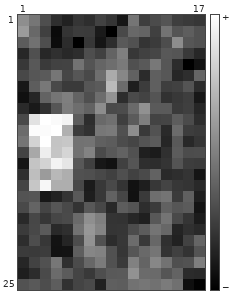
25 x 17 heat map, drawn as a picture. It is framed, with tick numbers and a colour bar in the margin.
Overall the values sit about 30% of the way up the scale. The middle left is the roughest part. An odd patch, higher than its surroundings, sits in the middle left. The middle left is the ninth with the highest average.
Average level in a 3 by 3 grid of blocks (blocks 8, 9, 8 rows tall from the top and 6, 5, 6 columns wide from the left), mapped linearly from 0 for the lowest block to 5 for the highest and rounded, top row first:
0 1 0 | 5 1 0 | 0 1 1
